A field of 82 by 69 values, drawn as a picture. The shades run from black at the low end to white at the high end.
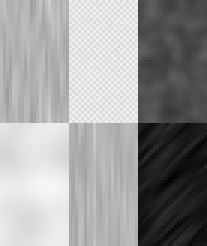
It is made of 2 by 3 panels. Panel 1,1: high, streaked downward, faint in contrast. Panel 1,2: very high, checkered, faint in contrast. Panel 1,3: low, blotchy, faint in contrast. Panel 2,1: very high, smooth, faint in contrast. Panel 2,2: high, streaked downward, faint in contrast. Panel 2,3: very low, slanting up to the right, faint in contrast.
